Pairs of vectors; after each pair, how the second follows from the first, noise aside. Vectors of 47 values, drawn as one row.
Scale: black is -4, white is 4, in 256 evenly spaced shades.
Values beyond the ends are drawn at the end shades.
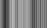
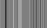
partly zeroed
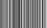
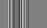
partly zeroed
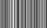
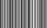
reversed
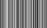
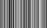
reversed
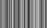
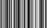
scaled up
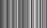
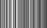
reversed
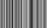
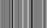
partly zeroed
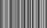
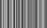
reversed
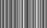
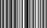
scaled up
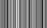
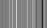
partly zeroed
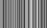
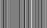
partly zeroed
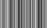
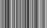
reversed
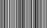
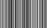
reversed
